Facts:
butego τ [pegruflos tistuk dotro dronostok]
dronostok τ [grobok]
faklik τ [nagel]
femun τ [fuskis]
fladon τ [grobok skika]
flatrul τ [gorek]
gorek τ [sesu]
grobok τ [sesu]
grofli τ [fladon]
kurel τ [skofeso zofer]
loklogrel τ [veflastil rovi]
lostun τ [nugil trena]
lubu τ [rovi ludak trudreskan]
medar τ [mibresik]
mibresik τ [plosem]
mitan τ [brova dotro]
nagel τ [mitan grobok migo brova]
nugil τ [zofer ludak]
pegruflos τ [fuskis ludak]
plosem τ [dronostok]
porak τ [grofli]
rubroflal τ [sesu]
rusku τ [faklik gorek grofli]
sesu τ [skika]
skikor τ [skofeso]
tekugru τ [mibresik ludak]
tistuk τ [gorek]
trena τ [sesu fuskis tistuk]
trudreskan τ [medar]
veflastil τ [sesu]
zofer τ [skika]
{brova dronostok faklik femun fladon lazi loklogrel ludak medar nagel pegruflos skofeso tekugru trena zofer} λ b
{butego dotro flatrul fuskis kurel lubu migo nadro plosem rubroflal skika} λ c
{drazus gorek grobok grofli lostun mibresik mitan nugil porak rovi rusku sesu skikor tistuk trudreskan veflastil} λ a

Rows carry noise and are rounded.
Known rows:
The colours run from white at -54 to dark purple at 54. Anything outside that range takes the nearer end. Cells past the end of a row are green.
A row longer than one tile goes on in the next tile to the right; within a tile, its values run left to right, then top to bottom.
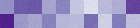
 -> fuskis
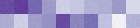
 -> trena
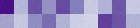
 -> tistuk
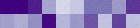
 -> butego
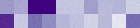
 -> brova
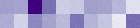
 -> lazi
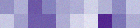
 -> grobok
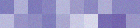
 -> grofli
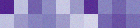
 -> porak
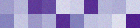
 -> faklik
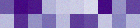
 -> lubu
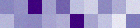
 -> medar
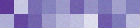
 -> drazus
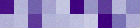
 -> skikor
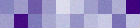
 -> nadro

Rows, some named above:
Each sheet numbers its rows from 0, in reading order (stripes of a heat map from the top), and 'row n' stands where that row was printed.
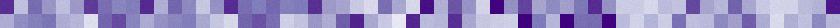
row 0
porak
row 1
porak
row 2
loklogrel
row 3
skikor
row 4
dotro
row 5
skika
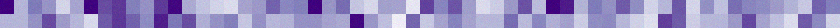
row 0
rusku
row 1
plosem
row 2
medar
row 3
kurel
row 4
tistuk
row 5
gorek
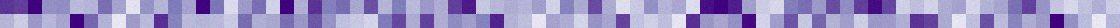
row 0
tekugru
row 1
rovi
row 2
mitan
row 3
dronostok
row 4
fladon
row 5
butego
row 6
pegruflos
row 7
ludak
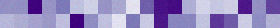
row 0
medar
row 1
lubu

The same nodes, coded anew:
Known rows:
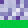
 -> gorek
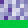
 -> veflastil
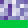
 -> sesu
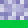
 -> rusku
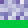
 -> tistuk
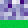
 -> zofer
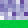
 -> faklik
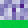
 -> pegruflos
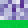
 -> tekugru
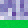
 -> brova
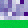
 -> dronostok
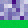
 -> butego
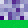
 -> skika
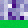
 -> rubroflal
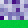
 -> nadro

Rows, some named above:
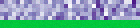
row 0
tistuk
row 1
rusku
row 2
nugil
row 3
plosem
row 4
medar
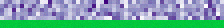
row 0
pegruflos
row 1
medar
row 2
rovi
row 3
fladon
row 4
nugil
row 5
nagel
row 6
nugil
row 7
plosem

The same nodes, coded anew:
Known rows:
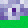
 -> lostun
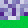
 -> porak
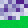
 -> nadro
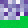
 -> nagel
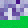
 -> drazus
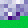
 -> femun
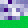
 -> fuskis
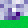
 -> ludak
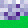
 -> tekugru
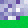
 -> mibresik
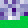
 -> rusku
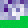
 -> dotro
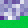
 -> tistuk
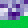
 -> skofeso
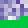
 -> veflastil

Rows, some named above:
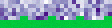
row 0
nugil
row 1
pegruflos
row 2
rovi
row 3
rusku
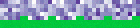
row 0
dronostok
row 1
lubu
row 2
lubu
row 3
nugil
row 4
nagel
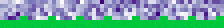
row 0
pegruflos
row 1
mitan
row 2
lubu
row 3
drazus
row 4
migo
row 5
lazi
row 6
butego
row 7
skika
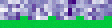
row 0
medar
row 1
mitan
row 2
skikor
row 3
fladon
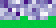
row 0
brova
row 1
plosem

